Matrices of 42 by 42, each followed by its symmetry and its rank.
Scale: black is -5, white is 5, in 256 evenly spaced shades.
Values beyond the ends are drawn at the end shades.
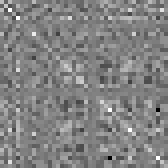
symmetric, rank five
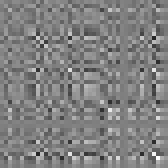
symmetric, rank three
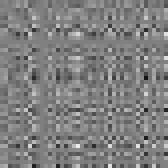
antisymmetric, rank two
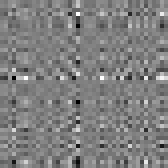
antisymmetric, rank two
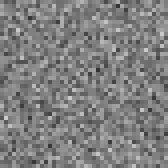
antisymmetric, full rank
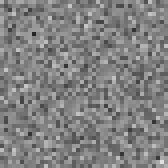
symmetric, full rank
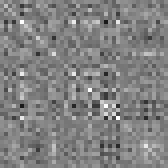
symmetric, rank five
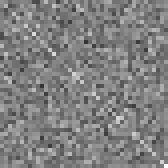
symmetric, full rank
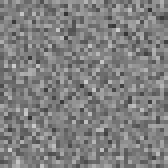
antisymmetric, full rank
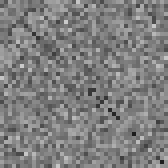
symmetric, full rank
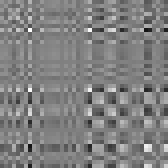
symmetric, rank two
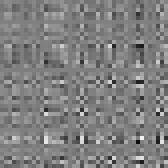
antisymmetric, rank two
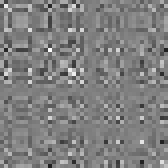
symmetric, rank three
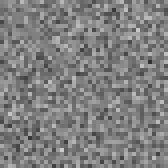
antisymmetric, full rank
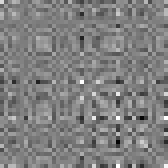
symmetric, rank three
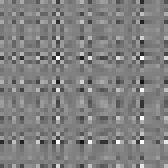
symmetric, rank two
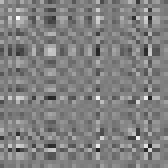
symmetric, rank two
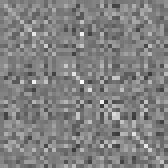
symmetric, rank five
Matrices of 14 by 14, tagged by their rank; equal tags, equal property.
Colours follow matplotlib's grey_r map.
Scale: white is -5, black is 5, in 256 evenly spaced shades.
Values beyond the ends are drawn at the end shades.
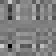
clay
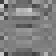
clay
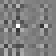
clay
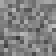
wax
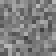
wax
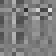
clay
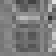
clay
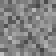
wax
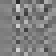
clay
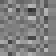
clay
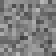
wax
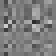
clay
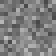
wax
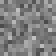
wax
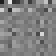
clay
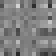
clay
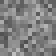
wax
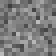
wax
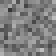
wax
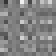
clay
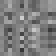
clay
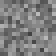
wax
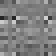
clay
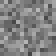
wax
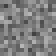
wax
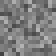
wax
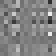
clay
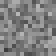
wax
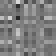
clay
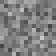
wax
